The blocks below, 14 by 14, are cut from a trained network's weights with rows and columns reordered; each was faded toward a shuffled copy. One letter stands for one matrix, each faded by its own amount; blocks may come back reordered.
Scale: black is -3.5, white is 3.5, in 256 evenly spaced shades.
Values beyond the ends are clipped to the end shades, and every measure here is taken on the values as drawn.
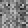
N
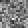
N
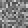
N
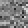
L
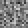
N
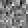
L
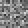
N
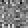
L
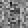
N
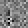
L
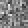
N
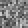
N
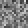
N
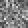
N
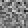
N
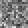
N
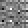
L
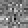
L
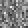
N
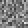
N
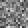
L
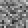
N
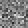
L
